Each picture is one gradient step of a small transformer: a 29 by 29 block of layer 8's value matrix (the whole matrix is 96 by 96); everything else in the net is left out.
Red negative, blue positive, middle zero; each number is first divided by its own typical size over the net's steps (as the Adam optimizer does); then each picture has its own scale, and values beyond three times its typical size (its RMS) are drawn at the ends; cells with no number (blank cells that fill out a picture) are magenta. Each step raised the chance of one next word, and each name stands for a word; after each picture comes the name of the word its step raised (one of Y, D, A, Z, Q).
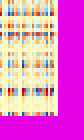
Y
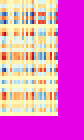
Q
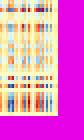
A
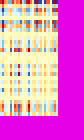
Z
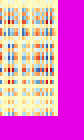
Q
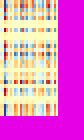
Z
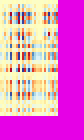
Q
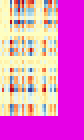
Z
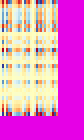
Z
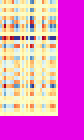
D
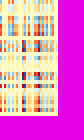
A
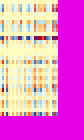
D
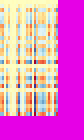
A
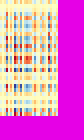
Q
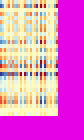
Y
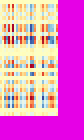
Y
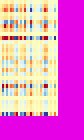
D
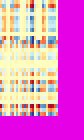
Z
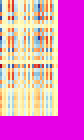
Y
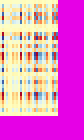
Q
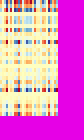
Z
